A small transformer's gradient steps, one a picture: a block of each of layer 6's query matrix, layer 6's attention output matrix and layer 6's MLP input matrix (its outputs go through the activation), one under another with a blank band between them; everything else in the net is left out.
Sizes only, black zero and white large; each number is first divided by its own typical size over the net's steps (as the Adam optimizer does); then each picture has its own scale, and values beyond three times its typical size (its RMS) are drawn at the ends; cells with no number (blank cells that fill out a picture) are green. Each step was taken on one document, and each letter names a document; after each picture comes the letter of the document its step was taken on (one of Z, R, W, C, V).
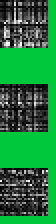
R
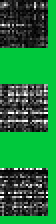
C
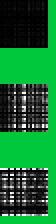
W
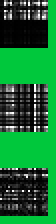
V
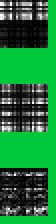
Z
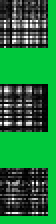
R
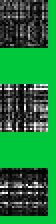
C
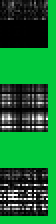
V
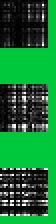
W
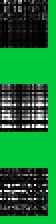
V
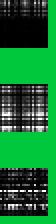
V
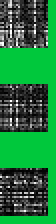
C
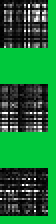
V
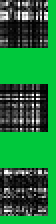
Z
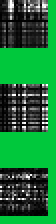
V
